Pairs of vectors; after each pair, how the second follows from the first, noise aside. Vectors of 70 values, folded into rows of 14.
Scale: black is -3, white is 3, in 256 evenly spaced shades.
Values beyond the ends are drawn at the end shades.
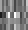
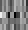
negated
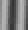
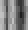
wrapped around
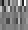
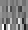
reversed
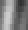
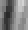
negated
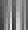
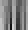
negated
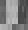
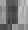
negated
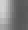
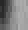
negated
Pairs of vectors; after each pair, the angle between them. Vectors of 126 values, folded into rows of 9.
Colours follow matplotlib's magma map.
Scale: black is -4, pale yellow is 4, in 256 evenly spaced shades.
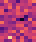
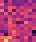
orthogonal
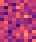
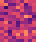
nearly parallel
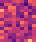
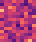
nearly parallel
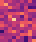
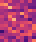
nearly parallel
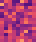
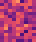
nearly opposite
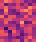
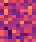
nearly parallel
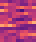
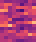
nearly parallel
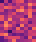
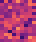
partly aligned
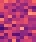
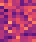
orthogonal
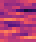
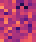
orthogonal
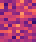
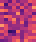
orthogonal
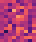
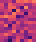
partly opposed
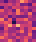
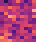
orthogonal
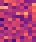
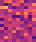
nearly parallel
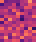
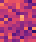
nearly opposite
